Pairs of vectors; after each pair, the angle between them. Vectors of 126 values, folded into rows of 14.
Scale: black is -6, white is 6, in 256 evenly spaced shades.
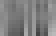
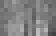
nearly opposite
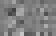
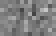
orthogonal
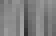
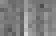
nearly opposite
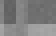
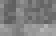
nearly parallel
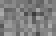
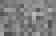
nearly opposite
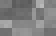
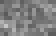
partly aligned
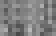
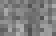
nearly opposite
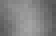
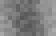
nearly opposite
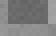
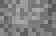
partly opposed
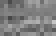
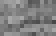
nearly opposite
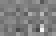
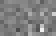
nearly parallel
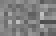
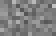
partly aligned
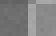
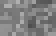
partly opposed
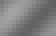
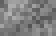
partly aligned
